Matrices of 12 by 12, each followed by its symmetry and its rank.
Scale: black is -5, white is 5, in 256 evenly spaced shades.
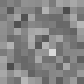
symmetric, full rank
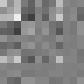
symmetric, rank two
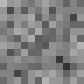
symmetric, full rank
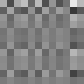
neither, rank one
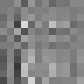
neither, rank two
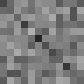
symmetric, full rank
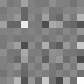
symmetric, rank two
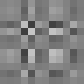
symmetric, rank one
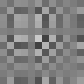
symmetric, rank one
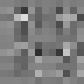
neither, rank two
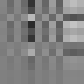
neither, rank one
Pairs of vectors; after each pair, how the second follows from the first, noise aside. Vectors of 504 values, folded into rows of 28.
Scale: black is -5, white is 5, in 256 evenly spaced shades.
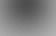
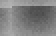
wrapped around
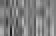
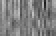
reversed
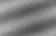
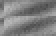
wrapped around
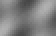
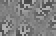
sign-scrambled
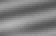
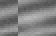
wrapped around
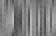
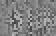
sign-scrambled
